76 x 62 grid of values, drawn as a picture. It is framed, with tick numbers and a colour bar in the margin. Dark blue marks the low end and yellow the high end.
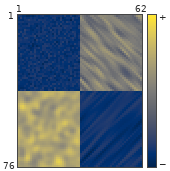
The table splits into 2 rows of 2 panels. Panel 1,1: very low, fine-grained, faint in contrast. Panel 1,2: middling, slanting down to the right. Panel 2,1: high, blotchy. Panel 2,2: very low, slanting up to the right, faint in contrast.
